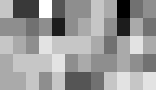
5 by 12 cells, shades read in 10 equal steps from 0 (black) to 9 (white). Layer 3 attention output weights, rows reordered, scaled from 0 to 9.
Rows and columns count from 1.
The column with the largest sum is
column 4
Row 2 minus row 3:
-2 -1 -1 -3 -6 -2 -1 1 1 -5 -2 -2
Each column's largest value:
7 7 7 9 8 7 7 7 7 8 8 8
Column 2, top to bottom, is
2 5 6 7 6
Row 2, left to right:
5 5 4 5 1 5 6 7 5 1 6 4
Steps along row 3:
down down up down same same down down up up down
